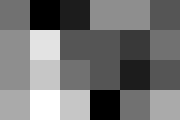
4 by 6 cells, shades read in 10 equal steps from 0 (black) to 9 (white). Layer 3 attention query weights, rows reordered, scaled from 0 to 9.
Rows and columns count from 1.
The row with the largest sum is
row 4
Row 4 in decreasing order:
9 7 6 6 4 0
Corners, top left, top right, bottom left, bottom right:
4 3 6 6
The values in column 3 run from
1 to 7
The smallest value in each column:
4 0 1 0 1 3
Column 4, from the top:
5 3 3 0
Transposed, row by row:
4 5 5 6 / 0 8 7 9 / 1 3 4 7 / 5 3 3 0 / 5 2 1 4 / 3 4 3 6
